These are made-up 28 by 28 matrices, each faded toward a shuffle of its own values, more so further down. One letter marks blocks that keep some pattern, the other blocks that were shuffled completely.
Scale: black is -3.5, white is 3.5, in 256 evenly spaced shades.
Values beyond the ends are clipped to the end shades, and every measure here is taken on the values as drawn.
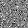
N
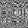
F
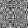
F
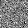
N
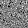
N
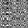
F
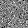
N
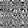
F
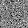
N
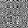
F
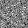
N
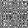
F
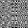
F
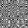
F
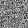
N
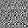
F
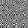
F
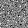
N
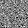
N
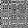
F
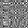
F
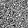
N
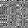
F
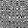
F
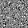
N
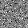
N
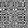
F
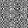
F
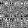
F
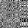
F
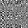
F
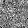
N
